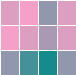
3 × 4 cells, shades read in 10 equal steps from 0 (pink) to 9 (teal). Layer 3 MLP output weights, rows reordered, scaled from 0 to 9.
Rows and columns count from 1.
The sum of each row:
6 5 24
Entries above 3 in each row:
1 0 4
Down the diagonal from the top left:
1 1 9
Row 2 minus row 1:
-1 1 -1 0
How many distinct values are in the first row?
3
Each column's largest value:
4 7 9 4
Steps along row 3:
up up down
